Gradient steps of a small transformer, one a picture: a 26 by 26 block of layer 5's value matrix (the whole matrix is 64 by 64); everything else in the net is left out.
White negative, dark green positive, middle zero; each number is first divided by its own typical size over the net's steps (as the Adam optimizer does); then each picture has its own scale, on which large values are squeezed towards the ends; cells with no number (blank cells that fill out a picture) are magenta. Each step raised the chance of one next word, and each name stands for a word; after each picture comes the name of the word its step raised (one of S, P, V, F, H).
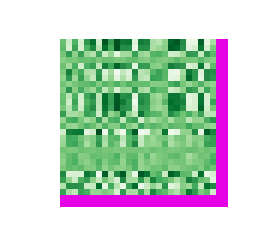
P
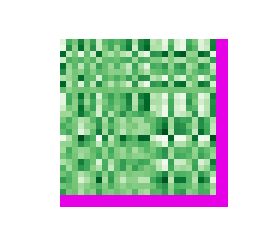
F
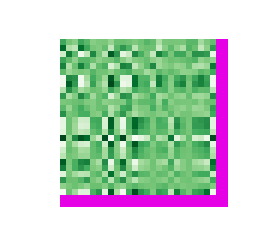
F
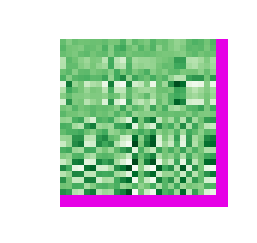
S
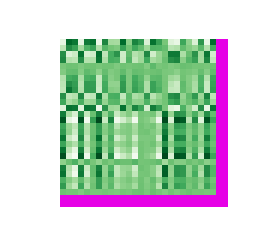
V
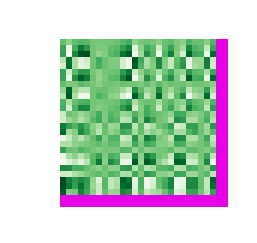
S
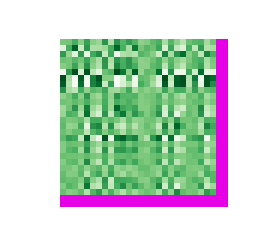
F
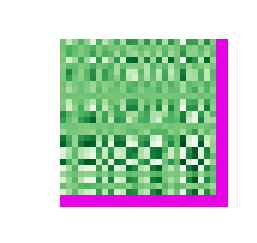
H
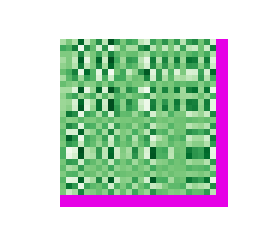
H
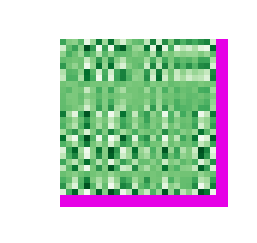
H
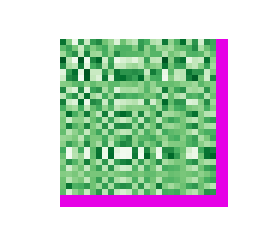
H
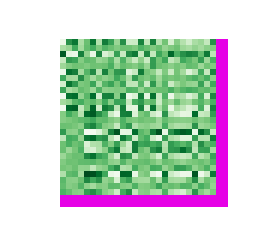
P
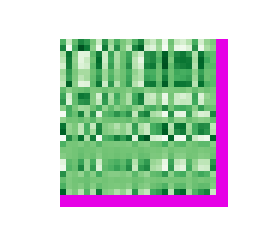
F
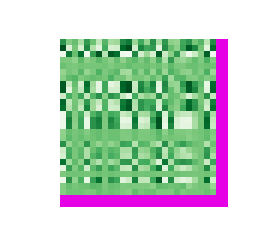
V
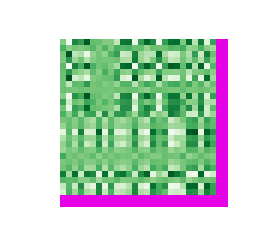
P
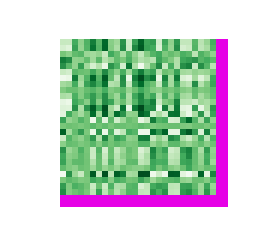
P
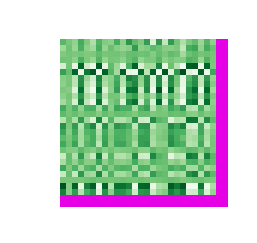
S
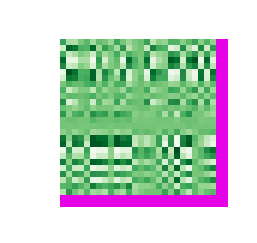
H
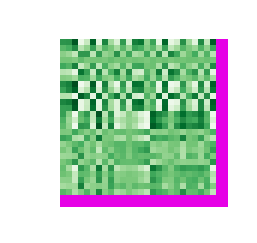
V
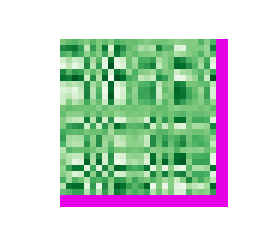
S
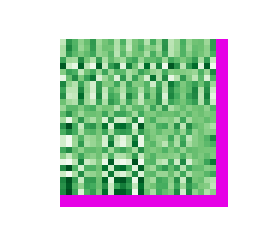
S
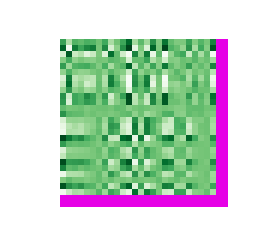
F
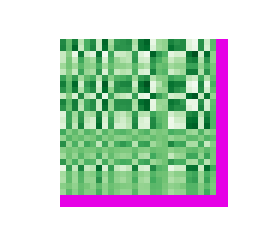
V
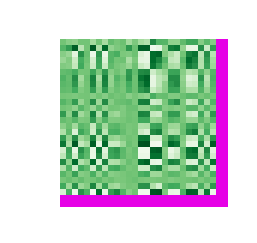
H
